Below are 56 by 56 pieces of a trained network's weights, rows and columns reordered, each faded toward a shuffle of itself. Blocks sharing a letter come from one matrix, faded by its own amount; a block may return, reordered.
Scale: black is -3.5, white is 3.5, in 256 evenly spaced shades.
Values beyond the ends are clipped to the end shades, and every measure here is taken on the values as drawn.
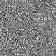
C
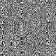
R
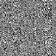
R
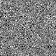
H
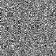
R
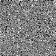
H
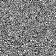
H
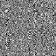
R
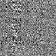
R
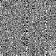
R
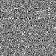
C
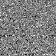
H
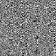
R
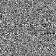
H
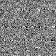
C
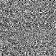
C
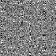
R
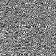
C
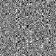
R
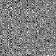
R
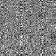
R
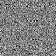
C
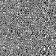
R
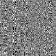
R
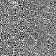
R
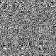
C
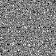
H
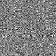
C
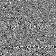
H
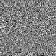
C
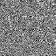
C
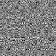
C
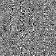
R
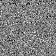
H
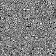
H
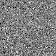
H
